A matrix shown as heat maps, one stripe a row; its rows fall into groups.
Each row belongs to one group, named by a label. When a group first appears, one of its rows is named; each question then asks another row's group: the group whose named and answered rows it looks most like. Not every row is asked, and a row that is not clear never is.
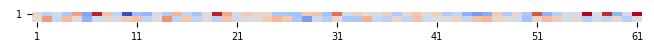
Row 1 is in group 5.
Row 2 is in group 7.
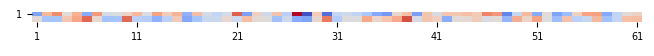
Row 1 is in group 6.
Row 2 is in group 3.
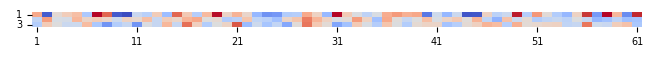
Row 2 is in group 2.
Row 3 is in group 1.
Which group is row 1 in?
5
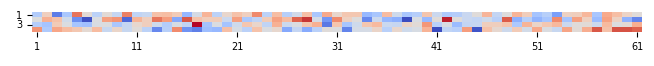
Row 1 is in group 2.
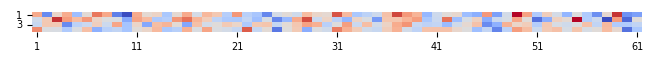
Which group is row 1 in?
5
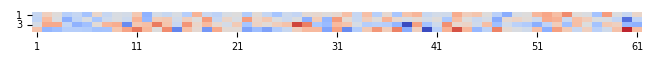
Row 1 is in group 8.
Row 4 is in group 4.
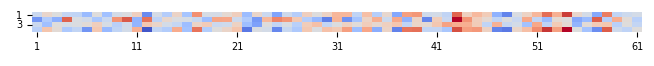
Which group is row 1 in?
8
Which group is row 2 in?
4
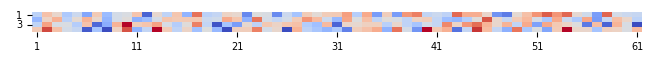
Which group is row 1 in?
8
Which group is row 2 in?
1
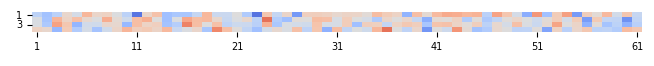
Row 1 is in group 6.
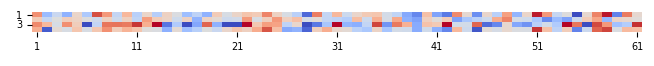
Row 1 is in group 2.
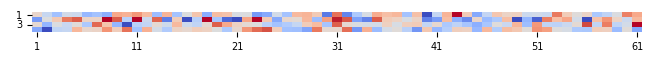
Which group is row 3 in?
5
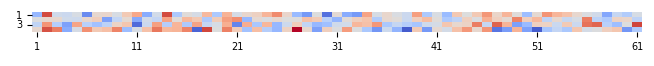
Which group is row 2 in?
1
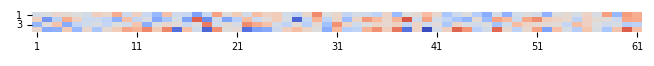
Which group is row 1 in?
5
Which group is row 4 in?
4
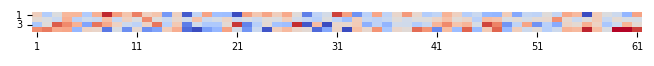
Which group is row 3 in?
6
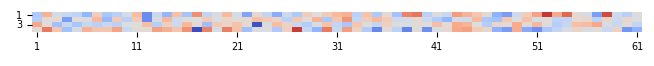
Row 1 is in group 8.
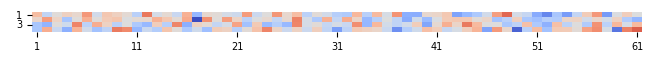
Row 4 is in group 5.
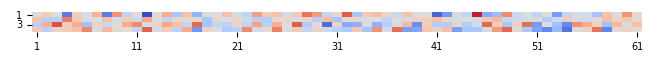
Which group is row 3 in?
6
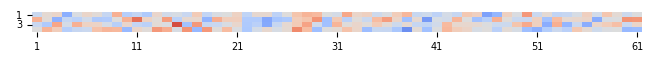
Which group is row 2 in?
4
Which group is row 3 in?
6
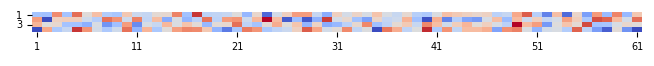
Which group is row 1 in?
6
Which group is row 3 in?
1
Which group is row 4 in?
2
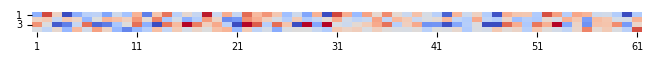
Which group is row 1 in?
7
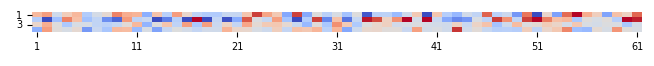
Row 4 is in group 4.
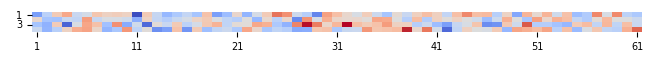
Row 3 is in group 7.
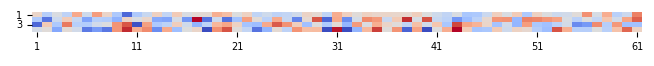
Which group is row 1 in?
5
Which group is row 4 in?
4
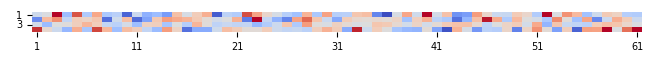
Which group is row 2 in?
1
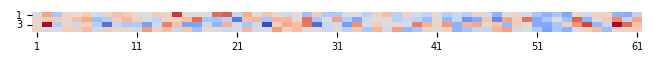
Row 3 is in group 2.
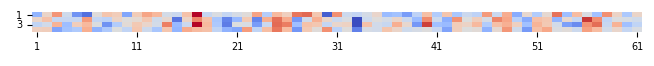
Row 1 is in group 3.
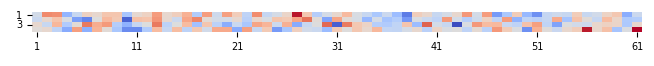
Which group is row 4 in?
5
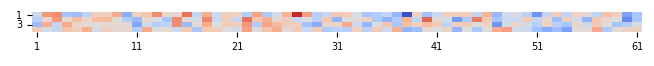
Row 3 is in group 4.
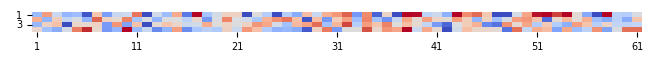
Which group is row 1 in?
8
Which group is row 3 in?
7
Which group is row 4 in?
3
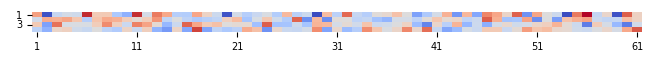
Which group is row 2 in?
6
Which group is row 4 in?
3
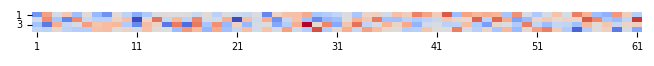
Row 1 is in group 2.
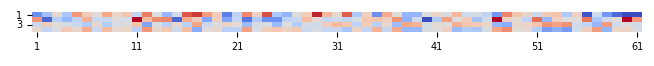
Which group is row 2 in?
4
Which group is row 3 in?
8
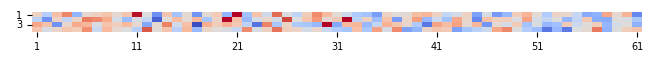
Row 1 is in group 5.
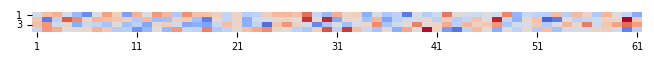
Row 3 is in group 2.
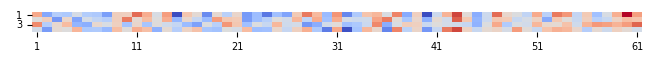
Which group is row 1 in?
4
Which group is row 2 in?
4
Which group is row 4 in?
4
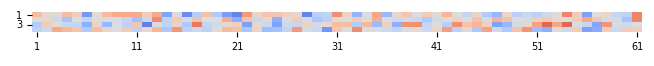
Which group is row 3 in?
8
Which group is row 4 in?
6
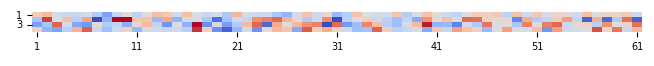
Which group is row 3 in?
3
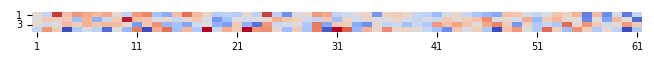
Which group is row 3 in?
6
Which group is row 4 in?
7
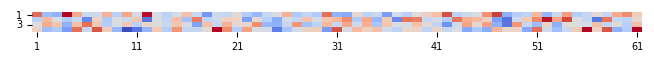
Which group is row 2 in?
8
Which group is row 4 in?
5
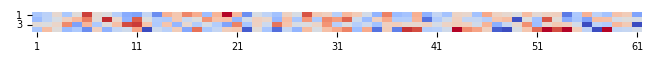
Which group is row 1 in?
1
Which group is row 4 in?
8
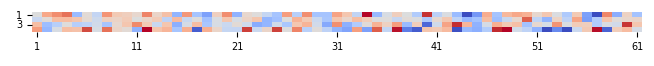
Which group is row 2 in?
6
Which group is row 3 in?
4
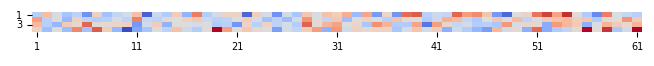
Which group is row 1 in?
8
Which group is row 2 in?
4
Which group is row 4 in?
5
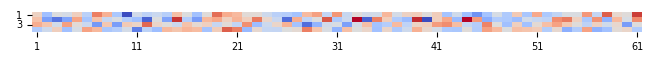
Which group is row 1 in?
5
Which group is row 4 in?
1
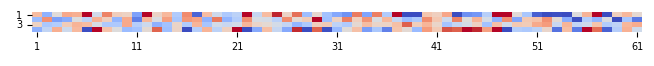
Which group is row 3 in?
3
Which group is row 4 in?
6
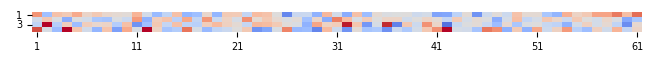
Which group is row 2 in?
7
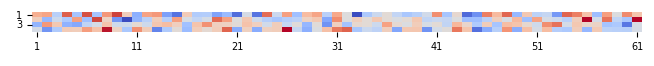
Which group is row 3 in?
7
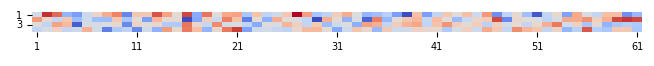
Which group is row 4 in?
1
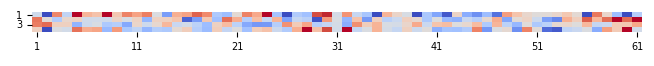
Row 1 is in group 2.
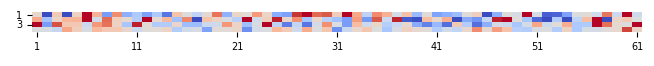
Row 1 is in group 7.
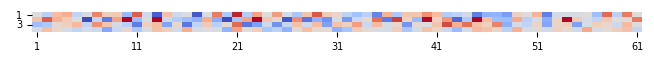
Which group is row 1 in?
5
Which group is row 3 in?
6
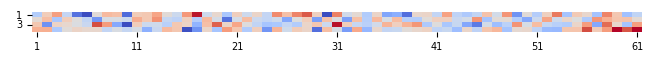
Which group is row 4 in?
2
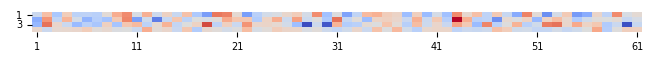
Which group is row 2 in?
4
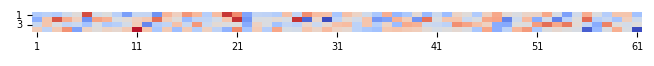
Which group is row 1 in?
1
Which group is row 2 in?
6
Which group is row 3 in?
8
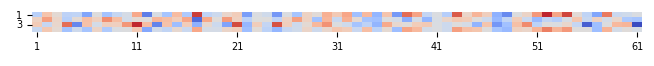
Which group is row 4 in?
8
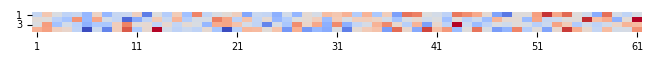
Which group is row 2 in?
5
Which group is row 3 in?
4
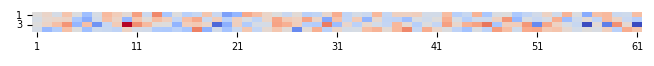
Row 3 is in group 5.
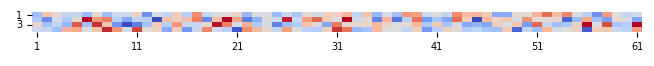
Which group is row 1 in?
8
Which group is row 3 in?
5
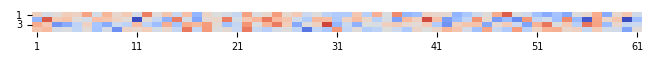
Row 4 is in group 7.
